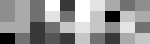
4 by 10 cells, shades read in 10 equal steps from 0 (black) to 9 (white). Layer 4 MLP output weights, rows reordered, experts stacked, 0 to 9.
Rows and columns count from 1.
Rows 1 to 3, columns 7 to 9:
8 6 4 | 7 0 7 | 7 5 8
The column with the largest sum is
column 6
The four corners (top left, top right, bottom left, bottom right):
5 5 0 7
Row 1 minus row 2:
0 0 0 1 -2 0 1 6 -3 -1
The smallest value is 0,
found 2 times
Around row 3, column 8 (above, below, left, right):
0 2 7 8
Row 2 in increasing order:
0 4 4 5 6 6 7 7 8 9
